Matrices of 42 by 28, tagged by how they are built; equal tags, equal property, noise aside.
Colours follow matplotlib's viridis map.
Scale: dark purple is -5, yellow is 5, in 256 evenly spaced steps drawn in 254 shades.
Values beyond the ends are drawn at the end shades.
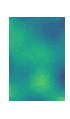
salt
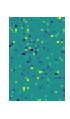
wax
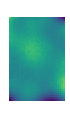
salt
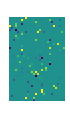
wax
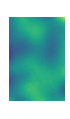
salt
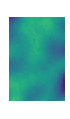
salt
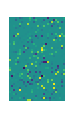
wax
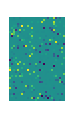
wax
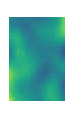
salt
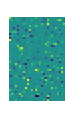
wax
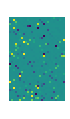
wax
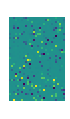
wax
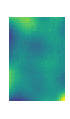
salt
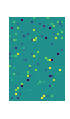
wax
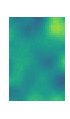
salt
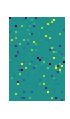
wax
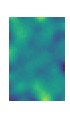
salt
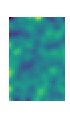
salt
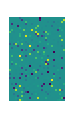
wax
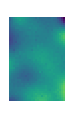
salt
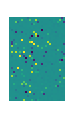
wax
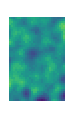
salt
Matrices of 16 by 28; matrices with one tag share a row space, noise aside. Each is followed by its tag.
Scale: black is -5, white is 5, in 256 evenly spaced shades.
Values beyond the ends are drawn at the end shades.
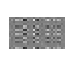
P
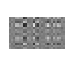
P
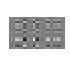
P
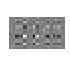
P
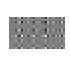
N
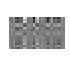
P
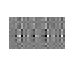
N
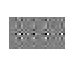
N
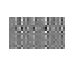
N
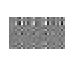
N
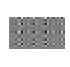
N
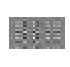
P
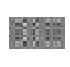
P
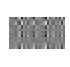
N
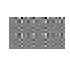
N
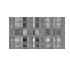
P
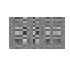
P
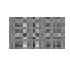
P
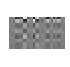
P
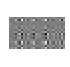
N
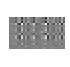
N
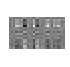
P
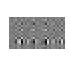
N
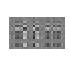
P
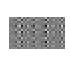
N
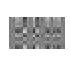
P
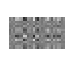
P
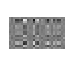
P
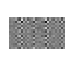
N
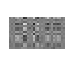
P
